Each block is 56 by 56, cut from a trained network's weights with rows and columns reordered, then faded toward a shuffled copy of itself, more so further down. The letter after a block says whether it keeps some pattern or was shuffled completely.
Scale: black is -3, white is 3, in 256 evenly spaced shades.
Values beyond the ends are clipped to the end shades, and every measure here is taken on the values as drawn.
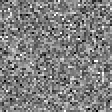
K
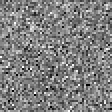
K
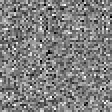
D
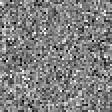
K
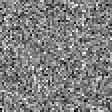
K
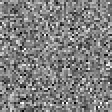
D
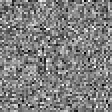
D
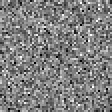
K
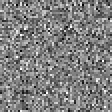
D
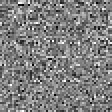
D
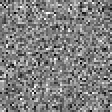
D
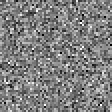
K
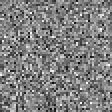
D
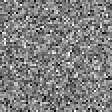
K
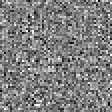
D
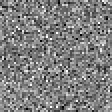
K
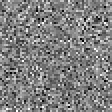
D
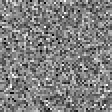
K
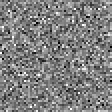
K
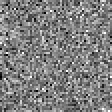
D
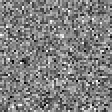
D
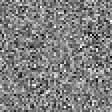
D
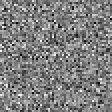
D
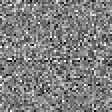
D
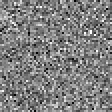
K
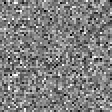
D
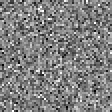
K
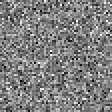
K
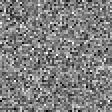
K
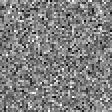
K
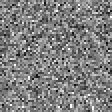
K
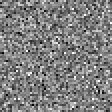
K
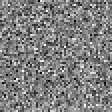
K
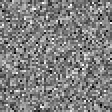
K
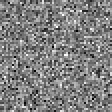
K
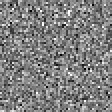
D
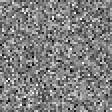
K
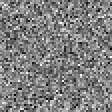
K
